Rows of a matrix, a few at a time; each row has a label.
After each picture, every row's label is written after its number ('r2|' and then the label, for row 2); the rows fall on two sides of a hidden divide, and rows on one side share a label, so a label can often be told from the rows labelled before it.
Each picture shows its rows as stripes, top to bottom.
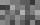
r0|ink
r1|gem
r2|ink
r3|ink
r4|ink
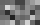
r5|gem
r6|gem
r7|ink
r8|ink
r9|gem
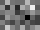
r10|gem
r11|gem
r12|gem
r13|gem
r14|ink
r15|gem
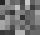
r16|gem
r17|ink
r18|ink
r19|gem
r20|ink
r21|ink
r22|ink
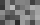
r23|ink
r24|gem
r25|ink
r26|ink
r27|gem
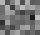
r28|ink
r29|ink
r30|gem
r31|ink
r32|gem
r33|ink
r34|ink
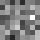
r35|ink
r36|gem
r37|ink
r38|gem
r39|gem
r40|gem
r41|ink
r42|ink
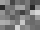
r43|ink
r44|ink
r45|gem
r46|ink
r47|ink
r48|ink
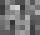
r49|gem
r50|gem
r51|gem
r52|gem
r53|ink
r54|ink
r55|ink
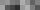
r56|ink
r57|ink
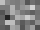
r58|ink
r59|gem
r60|gem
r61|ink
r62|gem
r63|gem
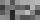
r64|ink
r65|gem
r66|ink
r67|ink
